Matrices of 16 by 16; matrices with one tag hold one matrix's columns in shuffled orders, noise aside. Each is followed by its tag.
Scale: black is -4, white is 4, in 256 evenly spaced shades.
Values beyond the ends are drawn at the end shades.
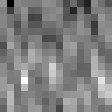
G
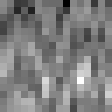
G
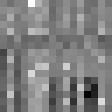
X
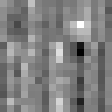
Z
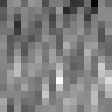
G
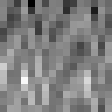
G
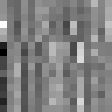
Z
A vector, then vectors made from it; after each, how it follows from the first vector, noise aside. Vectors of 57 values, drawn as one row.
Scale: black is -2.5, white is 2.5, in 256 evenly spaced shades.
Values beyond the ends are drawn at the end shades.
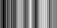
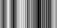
wrapped around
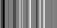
partly zeroed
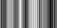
wrapped around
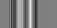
partly zeroed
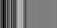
partly zeroed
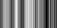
wrapped around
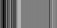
partly zeroed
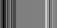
partly zeroed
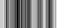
wrapped around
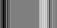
partly zeroed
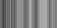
shrunk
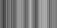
shrunk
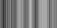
shrunk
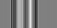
partly zeroed
